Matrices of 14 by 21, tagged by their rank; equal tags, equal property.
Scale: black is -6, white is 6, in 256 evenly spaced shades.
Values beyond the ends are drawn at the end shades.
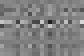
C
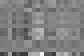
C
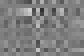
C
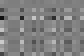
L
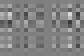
L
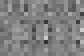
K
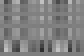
L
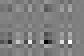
L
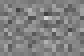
K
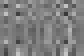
C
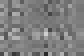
K
